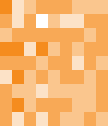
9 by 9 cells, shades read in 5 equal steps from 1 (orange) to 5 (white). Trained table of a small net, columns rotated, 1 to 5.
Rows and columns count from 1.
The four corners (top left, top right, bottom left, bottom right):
1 3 2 3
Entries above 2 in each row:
5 5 2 3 3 4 7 3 5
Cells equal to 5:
1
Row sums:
23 28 20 19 22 22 26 20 25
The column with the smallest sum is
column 1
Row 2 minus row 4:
1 3 -2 4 0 2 1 0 0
